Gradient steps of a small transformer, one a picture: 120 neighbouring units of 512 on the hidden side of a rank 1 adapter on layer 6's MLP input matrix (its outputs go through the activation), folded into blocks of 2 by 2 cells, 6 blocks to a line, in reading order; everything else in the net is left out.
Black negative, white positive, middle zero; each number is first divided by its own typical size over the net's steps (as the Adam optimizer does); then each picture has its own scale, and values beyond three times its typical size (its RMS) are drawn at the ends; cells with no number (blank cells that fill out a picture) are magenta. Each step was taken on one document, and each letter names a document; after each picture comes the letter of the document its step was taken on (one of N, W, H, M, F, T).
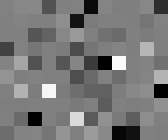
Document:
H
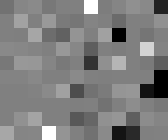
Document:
H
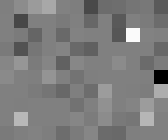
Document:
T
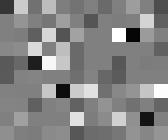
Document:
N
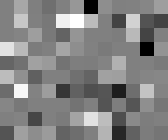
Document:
N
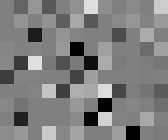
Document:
N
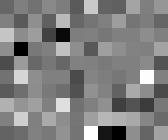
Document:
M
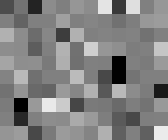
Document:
M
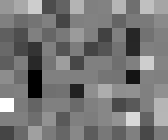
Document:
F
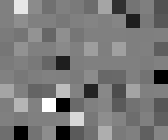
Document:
M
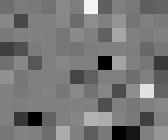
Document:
H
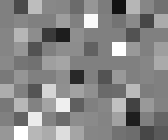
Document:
M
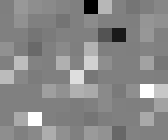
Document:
H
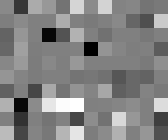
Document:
M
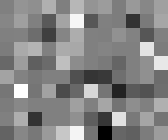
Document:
N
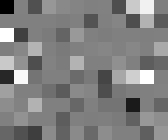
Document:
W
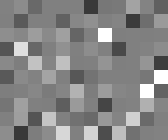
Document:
H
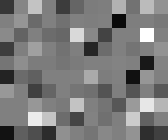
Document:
F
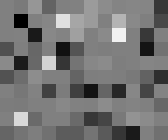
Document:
N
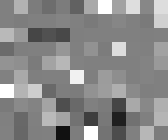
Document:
M
